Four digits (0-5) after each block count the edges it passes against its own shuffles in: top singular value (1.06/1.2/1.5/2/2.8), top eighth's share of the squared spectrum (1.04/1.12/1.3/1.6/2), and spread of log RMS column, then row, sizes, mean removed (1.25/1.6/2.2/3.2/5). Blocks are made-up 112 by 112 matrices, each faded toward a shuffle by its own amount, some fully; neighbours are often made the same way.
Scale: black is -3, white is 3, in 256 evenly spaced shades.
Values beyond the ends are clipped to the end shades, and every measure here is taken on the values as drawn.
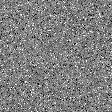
0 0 0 0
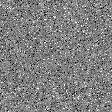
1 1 0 1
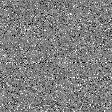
2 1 0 2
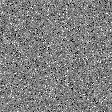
0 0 0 0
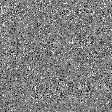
2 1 0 2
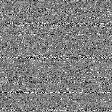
3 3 0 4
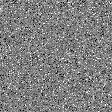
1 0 0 0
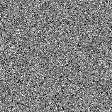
0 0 1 0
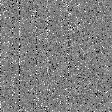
2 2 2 0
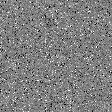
0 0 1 0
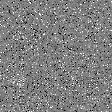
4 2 1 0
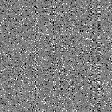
4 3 2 1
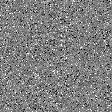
3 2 1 0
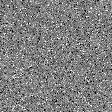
2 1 1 0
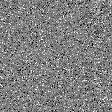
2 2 0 0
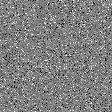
2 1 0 0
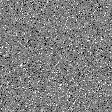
0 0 0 0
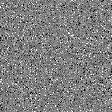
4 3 1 1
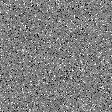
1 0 0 0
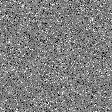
1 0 0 0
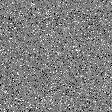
0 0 0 0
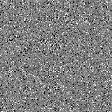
4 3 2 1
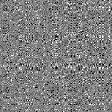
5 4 3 3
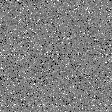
1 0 0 1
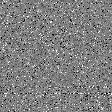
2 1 0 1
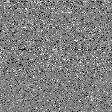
2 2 0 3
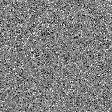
3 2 0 1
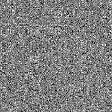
4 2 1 1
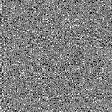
4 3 1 2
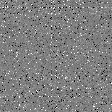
3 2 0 1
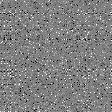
4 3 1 2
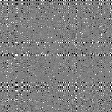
5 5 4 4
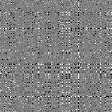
5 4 3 3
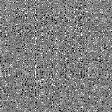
4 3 2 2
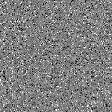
4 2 1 0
